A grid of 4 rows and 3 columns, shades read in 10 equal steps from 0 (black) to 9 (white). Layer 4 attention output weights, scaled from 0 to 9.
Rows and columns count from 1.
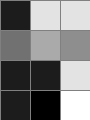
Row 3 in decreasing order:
8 1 1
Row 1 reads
1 8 8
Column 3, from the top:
8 5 8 9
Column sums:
7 15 30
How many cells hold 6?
1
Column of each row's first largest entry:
2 2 3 3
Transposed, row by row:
1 4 1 1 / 8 6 1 0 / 8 5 8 9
